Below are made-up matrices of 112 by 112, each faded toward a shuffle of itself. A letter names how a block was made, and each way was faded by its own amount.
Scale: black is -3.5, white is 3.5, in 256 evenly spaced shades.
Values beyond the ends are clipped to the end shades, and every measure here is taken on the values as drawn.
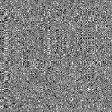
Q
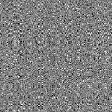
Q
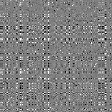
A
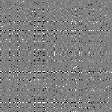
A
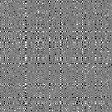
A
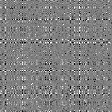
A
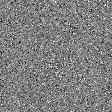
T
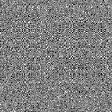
Q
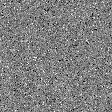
T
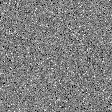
T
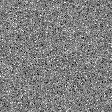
T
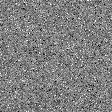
T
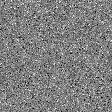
T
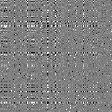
A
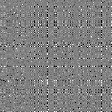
A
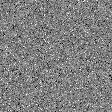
T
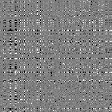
A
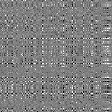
A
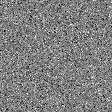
T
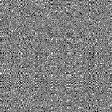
Q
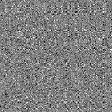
Q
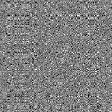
Q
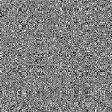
Q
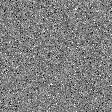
T
